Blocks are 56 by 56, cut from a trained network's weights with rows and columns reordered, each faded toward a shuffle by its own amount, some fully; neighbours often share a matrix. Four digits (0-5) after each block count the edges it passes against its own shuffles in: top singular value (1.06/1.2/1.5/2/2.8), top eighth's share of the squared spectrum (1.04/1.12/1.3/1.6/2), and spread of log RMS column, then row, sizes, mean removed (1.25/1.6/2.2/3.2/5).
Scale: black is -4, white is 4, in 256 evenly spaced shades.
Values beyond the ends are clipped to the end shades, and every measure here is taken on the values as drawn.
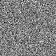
2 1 0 0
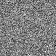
0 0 0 0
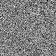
2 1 0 0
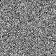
1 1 0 0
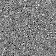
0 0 0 0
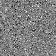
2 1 0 0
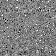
2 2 0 0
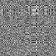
4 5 2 3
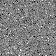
0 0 0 0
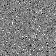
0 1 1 0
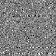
3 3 0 2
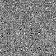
3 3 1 1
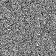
0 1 0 0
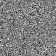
2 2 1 1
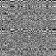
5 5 1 3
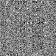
3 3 0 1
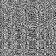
4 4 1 2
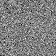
0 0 0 0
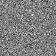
2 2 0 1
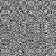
4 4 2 1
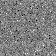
0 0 0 0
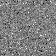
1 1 0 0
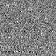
3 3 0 2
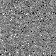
2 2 0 0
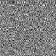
4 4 1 2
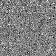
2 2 0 0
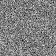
0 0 0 0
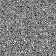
1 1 0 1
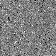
1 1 0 1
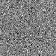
2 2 0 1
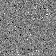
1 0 0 0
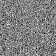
2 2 0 1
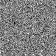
1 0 0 0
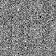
2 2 0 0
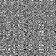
3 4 1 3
